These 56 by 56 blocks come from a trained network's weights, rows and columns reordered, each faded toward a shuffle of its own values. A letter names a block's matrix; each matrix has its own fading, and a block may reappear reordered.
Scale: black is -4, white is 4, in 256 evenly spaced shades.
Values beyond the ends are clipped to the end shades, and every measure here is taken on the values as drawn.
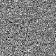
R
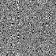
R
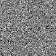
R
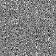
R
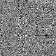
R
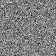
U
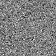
U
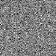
R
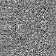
R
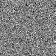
U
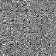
R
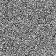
U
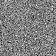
U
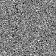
U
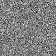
U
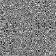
R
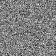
U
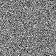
U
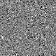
R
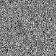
R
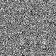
U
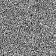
U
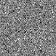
R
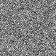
U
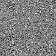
R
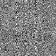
R
